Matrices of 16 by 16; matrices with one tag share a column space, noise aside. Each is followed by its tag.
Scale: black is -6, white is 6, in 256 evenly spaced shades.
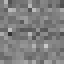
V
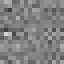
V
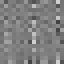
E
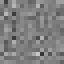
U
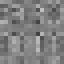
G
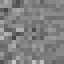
V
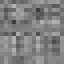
G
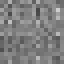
G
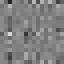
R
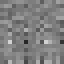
E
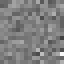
U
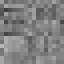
G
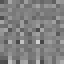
E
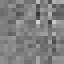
G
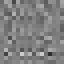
U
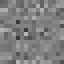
V
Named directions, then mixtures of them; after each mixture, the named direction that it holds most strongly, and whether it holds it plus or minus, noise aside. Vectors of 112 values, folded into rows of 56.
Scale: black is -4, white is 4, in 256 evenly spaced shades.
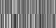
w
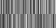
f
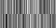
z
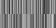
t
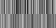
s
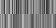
s, plus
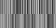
s, plus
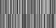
t, minus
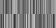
w, plus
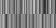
f, minus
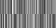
w, plus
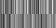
s, minus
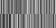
f, plus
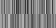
s, plus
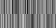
s, plus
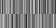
f, minus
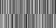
f, minus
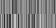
w, minus
